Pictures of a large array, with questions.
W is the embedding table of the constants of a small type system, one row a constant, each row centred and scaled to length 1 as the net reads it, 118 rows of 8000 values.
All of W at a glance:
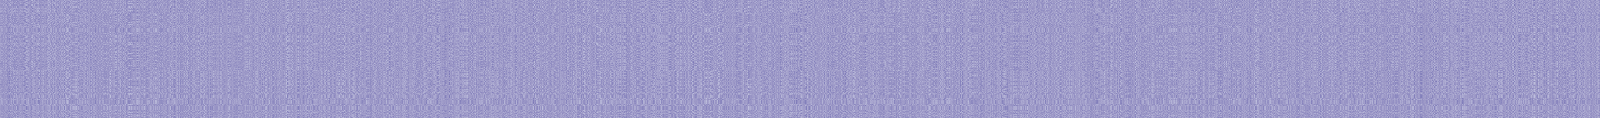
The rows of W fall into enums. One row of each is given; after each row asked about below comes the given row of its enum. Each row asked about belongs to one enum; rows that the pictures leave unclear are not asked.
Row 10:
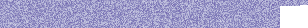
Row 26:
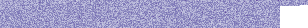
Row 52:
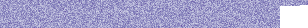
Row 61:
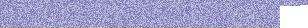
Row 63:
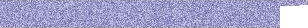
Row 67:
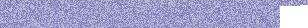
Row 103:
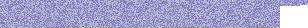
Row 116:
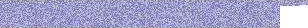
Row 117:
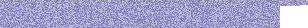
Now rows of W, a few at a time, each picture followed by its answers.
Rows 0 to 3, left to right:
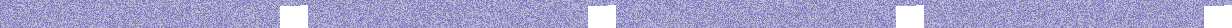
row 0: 61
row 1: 116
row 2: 67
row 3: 10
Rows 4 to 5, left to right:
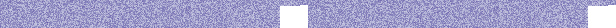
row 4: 61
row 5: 61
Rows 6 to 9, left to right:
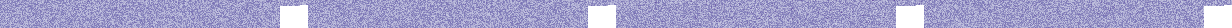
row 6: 116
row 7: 116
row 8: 26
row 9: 67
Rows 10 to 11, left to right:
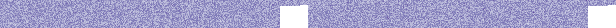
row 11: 26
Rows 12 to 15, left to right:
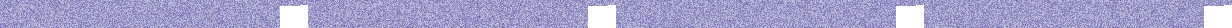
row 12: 67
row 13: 63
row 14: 103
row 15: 103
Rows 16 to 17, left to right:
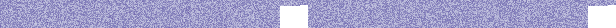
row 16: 61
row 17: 117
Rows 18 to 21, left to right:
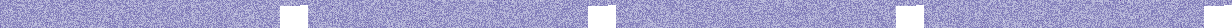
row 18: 61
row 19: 103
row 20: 67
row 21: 103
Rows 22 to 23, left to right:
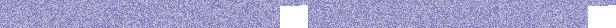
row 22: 116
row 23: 61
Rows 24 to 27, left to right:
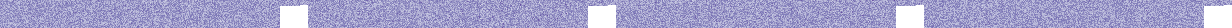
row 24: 10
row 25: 63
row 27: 117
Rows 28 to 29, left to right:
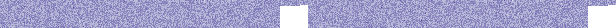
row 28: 103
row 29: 103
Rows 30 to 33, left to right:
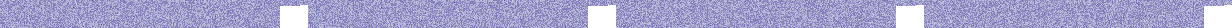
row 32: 117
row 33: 10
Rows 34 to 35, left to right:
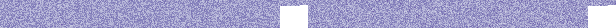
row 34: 117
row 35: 52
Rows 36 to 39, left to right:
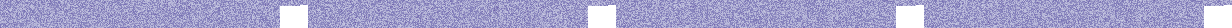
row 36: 67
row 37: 61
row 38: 117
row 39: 117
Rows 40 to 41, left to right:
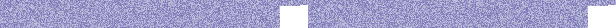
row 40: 67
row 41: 67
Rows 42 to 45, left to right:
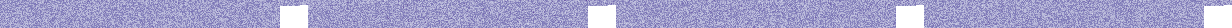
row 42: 116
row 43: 26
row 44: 10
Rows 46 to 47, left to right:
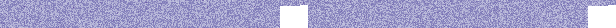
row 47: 61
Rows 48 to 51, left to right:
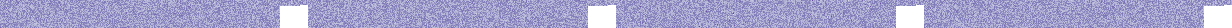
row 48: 67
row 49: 117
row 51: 67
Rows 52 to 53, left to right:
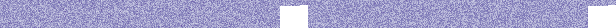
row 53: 10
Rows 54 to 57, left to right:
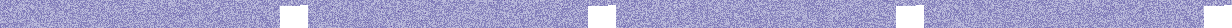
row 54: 67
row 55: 103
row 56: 117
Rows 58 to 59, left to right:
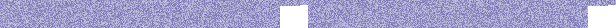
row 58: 10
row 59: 67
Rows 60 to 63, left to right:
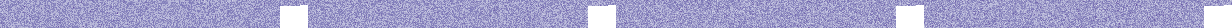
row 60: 103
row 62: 52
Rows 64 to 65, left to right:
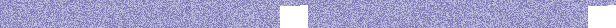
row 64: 61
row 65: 116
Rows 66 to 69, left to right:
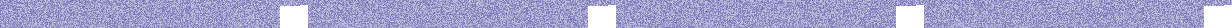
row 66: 61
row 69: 67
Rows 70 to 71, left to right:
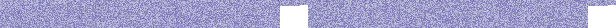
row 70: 26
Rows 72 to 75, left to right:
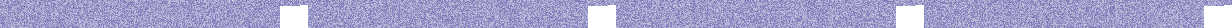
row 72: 103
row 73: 117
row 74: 117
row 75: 61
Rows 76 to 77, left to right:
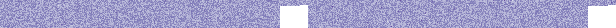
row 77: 103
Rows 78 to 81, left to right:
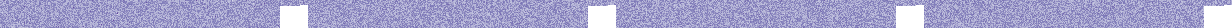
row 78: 103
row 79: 116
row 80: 117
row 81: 67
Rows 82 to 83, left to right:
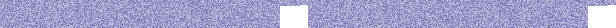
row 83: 117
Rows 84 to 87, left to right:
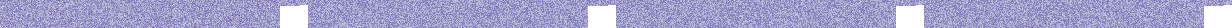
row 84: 63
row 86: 116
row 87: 116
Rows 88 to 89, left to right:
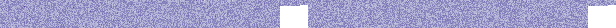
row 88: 103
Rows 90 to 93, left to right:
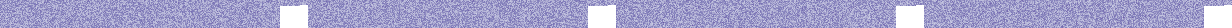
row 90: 116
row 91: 117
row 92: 61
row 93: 10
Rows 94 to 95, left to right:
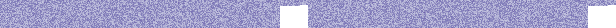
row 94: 116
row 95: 117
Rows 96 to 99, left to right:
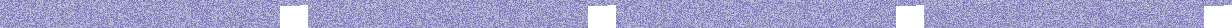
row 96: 117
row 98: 103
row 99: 26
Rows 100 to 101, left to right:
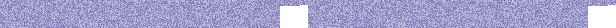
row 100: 103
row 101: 103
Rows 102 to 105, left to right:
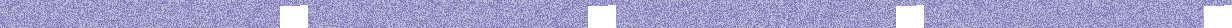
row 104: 10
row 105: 67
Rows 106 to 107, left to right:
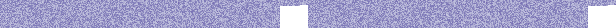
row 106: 116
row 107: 116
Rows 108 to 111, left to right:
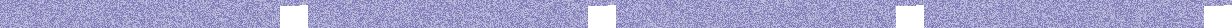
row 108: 116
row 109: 116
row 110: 67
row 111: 117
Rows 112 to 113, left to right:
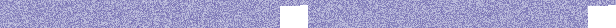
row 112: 10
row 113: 67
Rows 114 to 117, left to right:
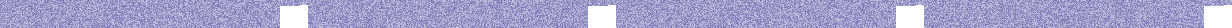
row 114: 116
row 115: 103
